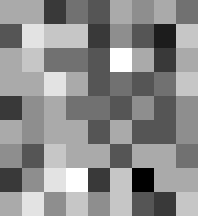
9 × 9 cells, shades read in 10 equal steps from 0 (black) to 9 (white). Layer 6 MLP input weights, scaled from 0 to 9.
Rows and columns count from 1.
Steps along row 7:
down up down same down up same down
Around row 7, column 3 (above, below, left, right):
6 8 3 6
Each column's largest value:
6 8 8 9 6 9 6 6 7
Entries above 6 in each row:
0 4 2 2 0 0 1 3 4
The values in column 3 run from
2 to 8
